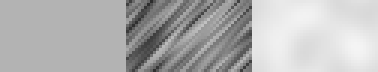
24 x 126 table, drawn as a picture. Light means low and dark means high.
It is made of 1 by 3 panels. Panel 1,1: low, flat. Panel 1,2: middling, slanting up to the right, strong in contrast. Panel 1,3: very low, smooth, faint in contrast.
